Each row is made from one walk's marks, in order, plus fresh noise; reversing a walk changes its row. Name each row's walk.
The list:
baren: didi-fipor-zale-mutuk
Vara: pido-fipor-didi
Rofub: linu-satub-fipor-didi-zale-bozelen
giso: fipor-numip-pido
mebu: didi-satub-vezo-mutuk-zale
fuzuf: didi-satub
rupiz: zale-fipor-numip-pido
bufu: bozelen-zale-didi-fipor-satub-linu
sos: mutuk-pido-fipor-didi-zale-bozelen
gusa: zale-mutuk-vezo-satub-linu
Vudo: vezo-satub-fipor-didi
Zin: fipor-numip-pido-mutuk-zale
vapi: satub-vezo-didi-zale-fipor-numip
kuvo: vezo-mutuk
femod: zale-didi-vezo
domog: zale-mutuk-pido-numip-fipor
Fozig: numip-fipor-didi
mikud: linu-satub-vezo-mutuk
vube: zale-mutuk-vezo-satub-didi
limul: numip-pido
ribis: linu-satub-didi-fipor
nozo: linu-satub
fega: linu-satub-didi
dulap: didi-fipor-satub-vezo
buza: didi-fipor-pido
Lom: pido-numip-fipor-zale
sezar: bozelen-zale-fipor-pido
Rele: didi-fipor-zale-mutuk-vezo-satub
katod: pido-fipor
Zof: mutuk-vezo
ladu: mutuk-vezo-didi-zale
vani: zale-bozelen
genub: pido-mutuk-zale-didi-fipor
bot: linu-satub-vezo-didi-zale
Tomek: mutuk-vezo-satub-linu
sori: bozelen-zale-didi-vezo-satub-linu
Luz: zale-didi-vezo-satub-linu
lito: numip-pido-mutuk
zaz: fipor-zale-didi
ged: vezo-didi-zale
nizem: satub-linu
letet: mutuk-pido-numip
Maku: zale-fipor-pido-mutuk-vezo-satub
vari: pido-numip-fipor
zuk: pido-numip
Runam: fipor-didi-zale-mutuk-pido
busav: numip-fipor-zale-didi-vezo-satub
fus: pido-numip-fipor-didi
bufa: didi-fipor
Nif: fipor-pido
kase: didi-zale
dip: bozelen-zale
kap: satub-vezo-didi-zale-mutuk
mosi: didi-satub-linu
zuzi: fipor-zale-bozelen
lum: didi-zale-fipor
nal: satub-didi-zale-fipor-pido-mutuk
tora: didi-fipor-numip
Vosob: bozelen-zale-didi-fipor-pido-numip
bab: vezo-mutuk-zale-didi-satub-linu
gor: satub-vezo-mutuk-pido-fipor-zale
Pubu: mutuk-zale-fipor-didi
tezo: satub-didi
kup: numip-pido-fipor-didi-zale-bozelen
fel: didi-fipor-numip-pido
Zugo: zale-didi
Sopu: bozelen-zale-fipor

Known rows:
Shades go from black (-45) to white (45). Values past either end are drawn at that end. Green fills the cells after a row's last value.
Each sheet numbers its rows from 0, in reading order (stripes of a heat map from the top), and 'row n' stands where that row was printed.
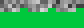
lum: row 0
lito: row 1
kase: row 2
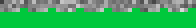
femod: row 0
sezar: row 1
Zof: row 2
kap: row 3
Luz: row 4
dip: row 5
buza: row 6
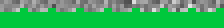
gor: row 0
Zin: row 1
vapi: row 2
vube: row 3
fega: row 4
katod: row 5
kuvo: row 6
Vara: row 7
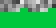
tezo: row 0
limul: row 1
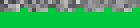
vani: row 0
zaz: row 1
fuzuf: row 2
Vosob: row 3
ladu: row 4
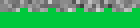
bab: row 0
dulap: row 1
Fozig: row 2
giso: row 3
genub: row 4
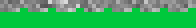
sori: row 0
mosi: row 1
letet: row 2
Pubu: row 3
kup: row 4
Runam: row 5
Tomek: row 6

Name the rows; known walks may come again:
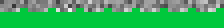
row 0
ged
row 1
gusa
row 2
bufa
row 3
Nif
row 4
vari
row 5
tora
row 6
fus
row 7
lito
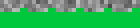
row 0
genub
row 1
bufu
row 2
mikud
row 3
rupiz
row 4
bot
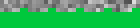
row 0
Runam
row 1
busav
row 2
ladu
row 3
Zof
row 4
tezo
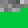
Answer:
ribis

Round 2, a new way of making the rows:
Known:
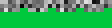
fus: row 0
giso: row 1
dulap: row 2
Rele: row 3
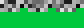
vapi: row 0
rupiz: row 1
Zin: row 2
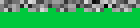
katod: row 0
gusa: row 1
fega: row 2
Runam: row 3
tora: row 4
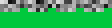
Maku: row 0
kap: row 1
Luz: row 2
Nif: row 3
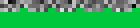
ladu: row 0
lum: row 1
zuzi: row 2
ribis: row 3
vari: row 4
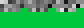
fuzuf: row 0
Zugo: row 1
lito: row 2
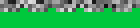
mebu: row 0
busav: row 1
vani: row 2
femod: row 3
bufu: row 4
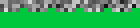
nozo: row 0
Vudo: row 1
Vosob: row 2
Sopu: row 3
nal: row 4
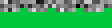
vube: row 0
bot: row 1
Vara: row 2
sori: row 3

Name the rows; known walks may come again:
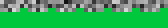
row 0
zuk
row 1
vube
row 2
kase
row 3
fega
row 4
sori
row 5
bufu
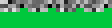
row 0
genub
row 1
domog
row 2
dulap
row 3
limul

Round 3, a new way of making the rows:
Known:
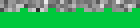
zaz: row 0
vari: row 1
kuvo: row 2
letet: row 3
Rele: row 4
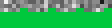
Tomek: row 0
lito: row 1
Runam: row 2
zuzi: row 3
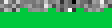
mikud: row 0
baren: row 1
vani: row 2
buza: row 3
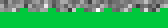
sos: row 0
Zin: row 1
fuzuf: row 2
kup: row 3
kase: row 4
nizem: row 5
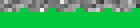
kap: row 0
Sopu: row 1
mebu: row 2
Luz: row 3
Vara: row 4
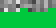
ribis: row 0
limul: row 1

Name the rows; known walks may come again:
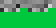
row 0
fega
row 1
tezo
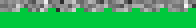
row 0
lum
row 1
fel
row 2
Fozig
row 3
vube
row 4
Luz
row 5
nal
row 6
baren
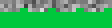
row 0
Pubu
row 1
sos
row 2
busav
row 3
kap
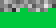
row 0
fuzuf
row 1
Runam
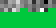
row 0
fus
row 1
vani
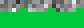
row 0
Sopu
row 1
genub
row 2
giso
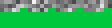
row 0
vapi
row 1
mikud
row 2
ged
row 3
Zin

